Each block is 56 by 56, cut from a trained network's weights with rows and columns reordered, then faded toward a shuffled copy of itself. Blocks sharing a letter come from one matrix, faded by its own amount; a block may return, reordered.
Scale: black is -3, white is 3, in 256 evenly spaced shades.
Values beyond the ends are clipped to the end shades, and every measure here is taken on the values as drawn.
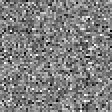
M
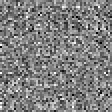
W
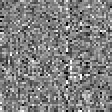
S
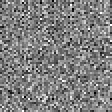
W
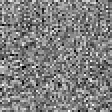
W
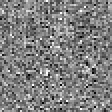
S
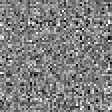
S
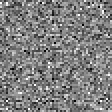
M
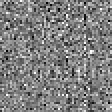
S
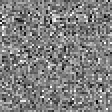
M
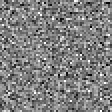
M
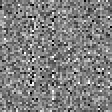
S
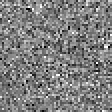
M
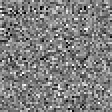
M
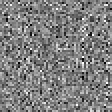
S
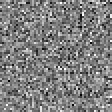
M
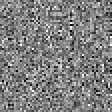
W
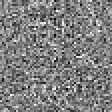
W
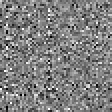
S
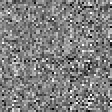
S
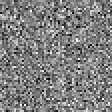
W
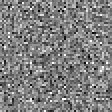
M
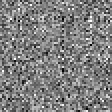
W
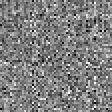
S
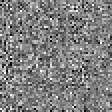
S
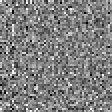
S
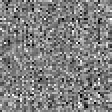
S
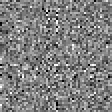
S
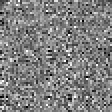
S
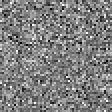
M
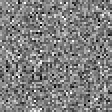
W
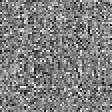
W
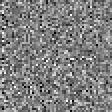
S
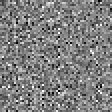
S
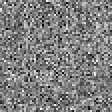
W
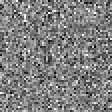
W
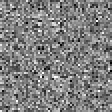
W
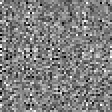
S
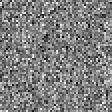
W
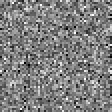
W
